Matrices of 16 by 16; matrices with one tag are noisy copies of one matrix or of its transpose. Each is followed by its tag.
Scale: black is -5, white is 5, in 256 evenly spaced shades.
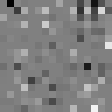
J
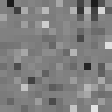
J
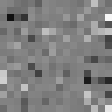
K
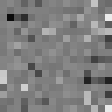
K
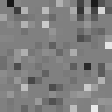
J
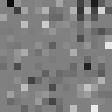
J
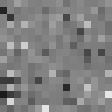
J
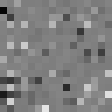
J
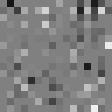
J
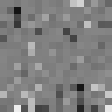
K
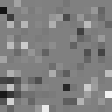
J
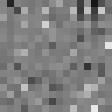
J
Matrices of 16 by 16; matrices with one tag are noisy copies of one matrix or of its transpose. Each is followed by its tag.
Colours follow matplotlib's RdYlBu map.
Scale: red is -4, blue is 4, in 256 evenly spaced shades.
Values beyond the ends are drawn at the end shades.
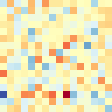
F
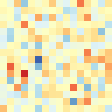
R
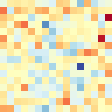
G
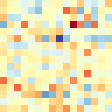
R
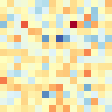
R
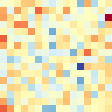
G
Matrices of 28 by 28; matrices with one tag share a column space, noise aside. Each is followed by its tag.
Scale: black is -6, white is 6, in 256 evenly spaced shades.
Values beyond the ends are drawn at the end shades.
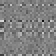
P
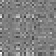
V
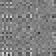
V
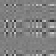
P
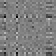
V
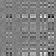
V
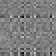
V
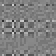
P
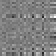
V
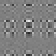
P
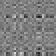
V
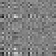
V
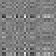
V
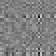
V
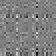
V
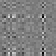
V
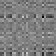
V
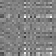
V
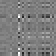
V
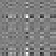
V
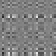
V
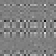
P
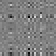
V
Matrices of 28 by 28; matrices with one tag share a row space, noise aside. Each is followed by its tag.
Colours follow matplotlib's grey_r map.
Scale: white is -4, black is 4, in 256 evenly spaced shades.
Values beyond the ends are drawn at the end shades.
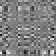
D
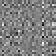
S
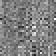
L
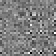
L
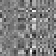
L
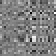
L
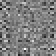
D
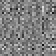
S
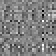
S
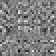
D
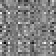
D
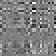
L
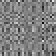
S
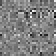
L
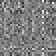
S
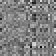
L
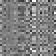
L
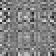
D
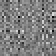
S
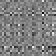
S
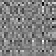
S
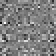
D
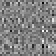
S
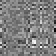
L
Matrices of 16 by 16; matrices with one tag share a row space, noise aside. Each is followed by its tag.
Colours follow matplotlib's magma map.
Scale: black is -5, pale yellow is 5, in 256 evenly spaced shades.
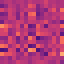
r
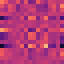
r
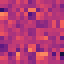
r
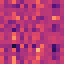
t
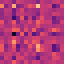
t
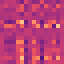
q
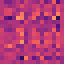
q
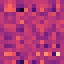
q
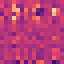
t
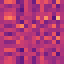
q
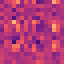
t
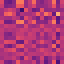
q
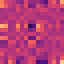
r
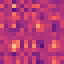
t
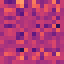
q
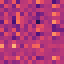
t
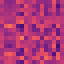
q
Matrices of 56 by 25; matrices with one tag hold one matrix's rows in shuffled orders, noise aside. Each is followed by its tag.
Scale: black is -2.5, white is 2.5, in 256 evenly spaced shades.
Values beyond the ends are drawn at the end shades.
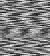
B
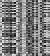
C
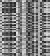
C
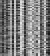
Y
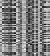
C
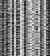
Y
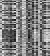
C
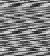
B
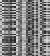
C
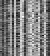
Y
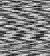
B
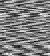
B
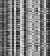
Y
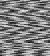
B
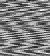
B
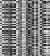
C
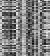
C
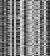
Y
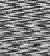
B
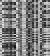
C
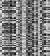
C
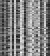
Y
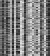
Y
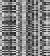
C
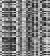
C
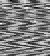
B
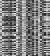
C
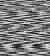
B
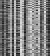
Y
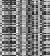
C
